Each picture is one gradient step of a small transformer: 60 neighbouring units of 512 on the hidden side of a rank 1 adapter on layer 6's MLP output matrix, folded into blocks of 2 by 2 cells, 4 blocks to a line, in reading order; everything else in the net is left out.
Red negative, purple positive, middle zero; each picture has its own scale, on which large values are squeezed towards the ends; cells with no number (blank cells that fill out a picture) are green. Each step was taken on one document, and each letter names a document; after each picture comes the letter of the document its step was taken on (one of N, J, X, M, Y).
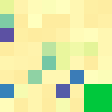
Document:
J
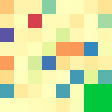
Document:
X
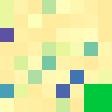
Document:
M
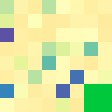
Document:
M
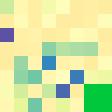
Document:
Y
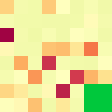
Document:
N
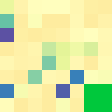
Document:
J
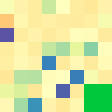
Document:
Y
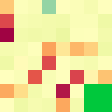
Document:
M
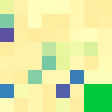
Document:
J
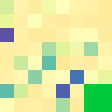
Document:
M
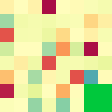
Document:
N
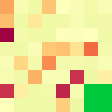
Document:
M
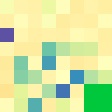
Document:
Y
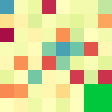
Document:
X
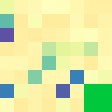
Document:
J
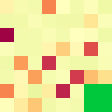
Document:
N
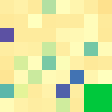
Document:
M
